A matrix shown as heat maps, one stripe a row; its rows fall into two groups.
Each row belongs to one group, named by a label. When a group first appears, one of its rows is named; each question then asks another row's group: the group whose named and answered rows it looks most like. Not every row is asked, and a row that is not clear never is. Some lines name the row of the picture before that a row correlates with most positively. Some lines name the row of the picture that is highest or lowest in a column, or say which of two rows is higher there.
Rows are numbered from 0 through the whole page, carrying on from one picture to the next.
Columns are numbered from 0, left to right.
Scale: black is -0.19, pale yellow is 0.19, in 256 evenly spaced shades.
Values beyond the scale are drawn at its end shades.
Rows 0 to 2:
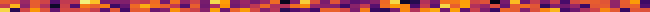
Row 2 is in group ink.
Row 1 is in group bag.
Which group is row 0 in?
bag
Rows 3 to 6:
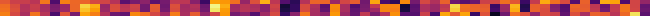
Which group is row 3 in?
ink
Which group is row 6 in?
bag
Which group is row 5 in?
bag
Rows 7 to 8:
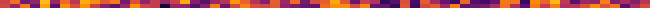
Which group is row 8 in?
ink
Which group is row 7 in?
ink
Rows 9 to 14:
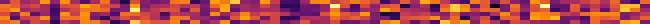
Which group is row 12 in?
ink
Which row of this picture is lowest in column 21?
13
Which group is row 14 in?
bag
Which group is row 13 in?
ink
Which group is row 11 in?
bag
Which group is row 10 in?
bag
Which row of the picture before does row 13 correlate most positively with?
8
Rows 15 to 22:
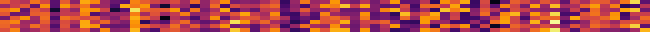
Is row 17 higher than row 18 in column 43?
No
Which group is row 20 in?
ink
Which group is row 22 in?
ink
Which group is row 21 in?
bag
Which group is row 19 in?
ink
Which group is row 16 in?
ink
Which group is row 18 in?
ink
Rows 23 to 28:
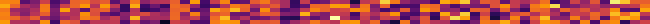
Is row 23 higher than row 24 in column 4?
No
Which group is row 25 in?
ink
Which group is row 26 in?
bag
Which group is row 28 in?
ink
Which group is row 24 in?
ink
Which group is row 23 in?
bag
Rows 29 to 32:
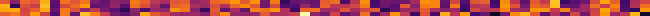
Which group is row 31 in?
ink
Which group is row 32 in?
bag
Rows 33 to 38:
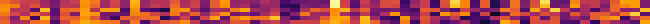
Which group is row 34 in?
bag
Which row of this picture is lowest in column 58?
37
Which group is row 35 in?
ink
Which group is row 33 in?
bag
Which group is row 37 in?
ink
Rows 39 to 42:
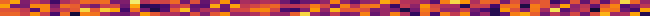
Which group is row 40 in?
ink
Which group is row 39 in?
bag
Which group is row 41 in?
ink
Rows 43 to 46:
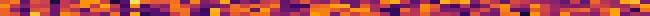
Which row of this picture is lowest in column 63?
45
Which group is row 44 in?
ink
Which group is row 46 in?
ink
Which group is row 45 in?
ink
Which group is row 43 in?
bag
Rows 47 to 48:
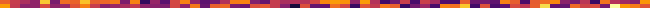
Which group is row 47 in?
ink
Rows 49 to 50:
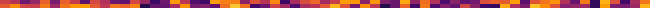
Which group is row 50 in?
ink
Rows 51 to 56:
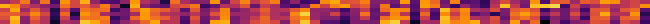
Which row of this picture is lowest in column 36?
56
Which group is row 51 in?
ink
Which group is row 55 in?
bag
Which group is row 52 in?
ink
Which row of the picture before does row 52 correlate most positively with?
50
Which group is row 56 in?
bag
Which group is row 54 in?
bag
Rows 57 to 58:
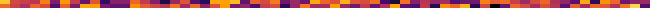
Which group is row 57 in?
ink
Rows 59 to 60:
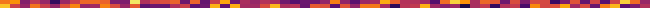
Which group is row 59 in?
bag
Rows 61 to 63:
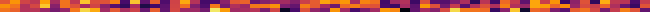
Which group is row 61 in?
ink
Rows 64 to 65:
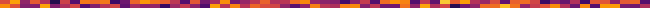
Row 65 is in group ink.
